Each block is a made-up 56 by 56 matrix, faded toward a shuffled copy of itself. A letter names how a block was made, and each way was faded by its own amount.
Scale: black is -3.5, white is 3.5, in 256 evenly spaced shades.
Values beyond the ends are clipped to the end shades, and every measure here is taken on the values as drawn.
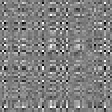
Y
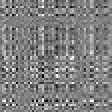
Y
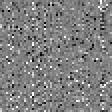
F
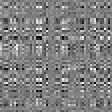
Y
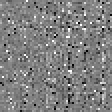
F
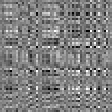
Y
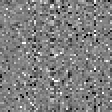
F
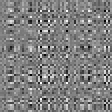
Y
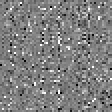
F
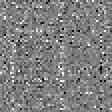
F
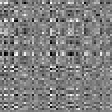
Y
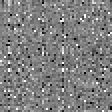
F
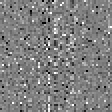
F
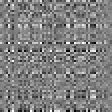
Y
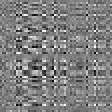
Y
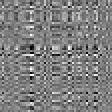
Y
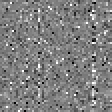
F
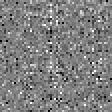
F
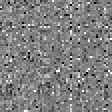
F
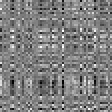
Y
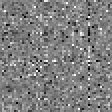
F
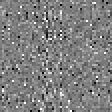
F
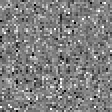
F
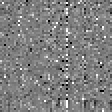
F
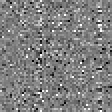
F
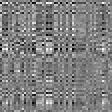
Y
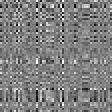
Y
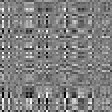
Y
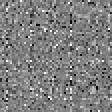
F
